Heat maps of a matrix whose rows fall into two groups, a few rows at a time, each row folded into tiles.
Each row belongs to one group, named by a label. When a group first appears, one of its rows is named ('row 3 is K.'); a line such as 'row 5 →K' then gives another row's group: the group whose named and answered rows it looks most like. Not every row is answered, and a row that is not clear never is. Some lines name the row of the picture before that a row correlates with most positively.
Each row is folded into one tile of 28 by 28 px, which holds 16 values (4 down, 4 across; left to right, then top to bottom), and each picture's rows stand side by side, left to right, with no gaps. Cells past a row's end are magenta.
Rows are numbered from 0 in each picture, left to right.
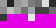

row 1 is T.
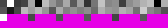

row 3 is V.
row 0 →T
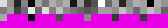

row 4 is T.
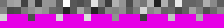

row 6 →T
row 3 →T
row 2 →T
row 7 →T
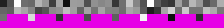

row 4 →V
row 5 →T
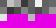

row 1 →T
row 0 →T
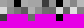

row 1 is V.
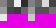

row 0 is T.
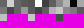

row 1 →T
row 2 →V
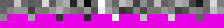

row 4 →T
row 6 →T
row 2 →V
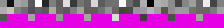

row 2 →T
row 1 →T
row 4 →T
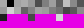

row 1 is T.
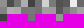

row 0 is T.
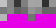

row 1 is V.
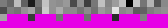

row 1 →V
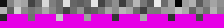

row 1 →V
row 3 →T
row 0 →V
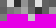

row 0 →T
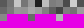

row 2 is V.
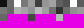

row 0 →V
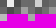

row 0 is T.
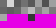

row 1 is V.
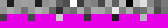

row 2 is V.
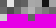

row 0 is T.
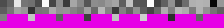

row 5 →T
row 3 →V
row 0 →V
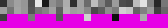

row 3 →T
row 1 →T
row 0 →V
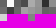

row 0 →T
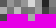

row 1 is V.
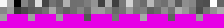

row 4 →V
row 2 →T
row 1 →T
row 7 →V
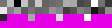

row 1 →T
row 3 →T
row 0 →V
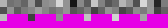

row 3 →T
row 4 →T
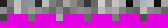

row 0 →V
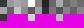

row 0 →V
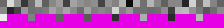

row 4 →V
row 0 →T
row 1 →T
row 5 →T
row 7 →T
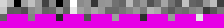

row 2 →V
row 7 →T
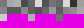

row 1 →T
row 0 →T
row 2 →T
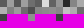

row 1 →V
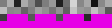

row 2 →V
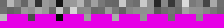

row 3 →T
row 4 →T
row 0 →T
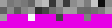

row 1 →T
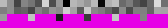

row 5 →V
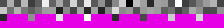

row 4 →V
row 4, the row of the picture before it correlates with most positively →3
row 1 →V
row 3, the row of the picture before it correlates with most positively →4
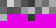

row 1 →V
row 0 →T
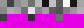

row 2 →T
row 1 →V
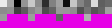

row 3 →T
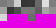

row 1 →V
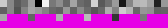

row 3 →T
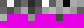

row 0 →T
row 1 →V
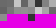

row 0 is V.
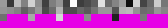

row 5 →V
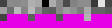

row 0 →V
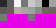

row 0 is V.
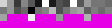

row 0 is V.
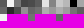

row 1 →V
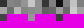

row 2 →V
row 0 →V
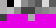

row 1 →V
